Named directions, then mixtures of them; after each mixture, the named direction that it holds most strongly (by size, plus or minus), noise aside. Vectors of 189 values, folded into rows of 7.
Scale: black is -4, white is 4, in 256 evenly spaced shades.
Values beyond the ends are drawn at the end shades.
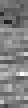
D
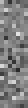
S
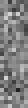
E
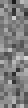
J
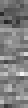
D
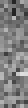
J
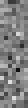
S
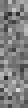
E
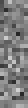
S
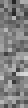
J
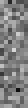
E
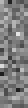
S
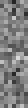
J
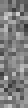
E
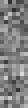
E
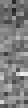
D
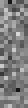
E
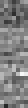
D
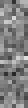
J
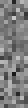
J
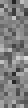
J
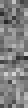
J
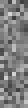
E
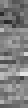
D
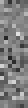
S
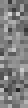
E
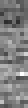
D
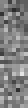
E
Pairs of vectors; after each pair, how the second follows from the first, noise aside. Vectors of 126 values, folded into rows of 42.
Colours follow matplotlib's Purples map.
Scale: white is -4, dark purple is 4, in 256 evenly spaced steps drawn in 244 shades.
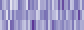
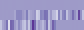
partly zeroed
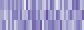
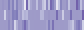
partly zeroed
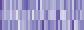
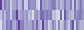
sign-scrambled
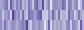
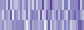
sign-scrambled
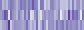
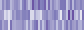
sign-scrambled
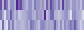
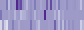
partly zeroed
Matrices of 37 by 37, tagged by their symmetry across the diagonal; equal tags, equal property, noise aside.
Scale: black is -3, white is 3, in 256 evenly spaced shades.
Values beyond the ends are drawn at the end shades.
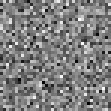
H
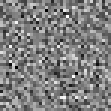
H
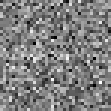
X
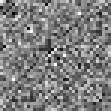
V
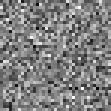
X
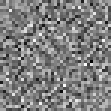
V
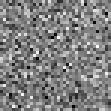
H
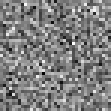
H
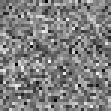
X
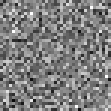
V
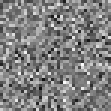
V
